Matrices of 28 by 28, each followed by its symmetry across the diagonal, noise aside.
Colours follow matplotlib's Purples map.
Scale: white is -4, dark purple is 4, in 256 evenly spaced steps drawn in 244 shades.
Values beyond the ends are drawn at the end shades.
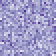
neither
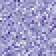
antisymmetric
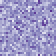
neither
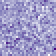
antisymmetric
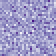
antisymmetric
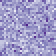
neither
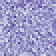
antisymmetric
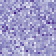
antisymmetric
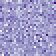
antisymmetric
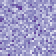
neither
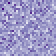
symmetric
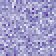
neither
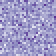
antisymmetric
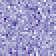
neither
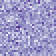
neither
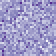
symmetric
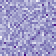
symmetric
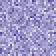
symmetric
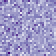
neither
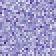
neither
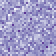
symmetric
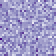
antisymmetric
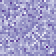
symmetric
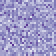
neither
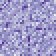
symmetric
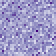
symmetric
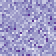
symmetric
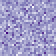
antisymmetric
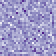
antisymmetric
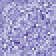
symmetric
